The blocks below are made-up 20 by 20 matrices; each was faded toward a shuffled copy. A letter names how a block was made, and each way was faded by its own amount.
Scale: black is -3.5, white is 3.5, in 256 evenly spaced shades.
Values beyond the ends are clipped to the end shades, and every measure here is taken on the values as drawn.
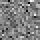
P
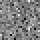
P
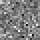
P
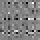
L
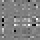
L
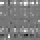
L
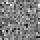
P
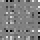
L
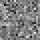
P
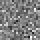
P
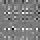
L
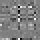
L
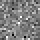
P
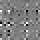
L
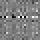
L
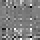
L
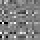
L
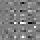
L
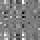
L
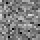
P
